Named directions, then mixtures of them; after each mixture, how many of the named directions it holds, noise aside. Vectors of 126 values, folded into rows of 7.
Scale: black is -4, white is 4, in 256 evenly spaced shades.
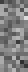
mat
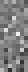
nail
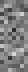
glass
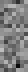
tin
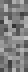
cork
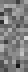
three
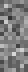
two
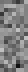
one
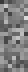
three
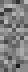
two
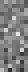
one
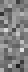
three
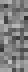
three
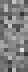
two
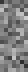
two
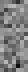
one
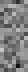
one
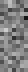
three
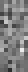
three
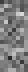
two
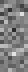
one
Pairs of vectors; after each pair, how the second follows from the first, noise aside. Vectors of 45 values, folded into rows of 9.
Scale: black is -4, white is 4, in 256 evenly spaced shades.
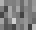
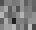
negated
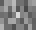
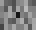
negated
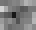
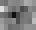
copied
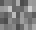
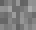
shrunk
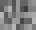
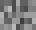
copied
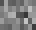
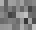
negated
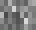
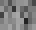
negated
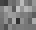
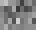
negated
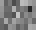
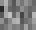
shuffled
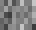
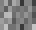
negated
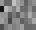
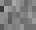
shrunk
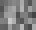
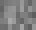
shrunk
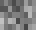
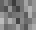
copied
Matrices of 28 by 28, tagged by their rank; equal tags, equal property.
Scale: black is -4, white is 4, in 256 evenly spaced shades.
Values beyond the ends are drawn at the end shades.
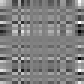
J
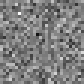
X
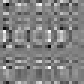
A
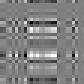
J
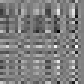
A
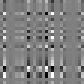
J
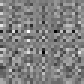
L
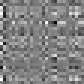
L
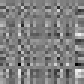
A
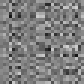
L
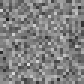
X
